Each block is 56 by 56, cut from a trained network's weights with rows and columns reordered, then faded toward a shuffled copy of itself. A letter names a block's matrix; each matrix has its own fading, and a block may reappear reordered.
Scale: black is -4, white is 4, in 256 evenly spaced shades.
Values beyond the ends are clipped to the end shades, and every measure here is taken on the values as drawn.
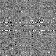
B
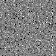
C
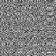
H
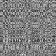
H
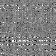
B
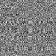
H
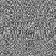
H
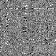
C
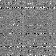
B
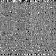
B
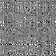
B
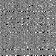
B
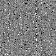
C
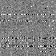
B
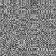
H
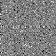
C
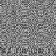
H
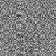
H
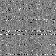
B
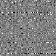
B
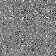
C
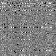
B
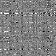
B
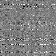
B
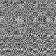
H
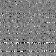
B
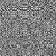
H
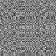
H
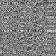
H
